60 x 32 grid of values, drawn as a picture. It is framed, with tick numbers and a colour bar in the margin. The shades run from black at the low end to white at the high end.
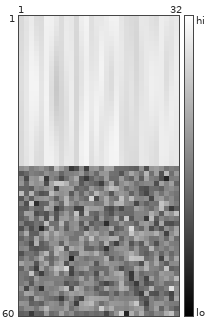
It is made of 2 by 1 panels. Panel 1,1: very high, streaked downward, faint in contrast. Panel 2,1: middling, fine-grained, strong in contrast.
